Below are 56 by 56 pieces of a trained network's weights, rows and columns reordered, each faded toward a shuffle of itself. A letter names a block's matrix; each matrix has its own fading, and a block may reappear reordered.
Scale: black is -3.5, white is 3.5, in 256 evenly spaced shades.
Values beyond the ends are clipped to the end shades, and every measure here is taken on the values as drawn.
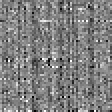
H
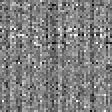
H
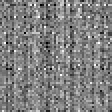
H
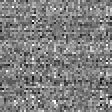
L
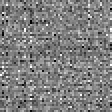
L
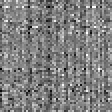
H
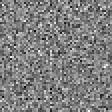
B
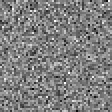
B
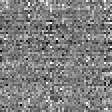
L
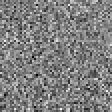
B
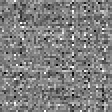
L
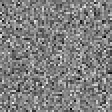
B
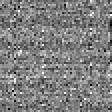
L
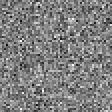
B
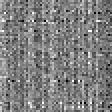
H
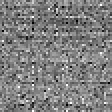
L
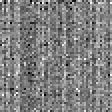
H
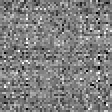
L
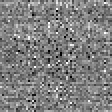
L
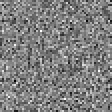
B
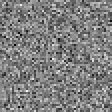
B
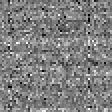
L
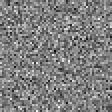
B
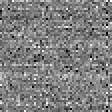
L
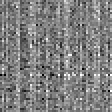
H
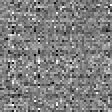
L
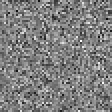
B
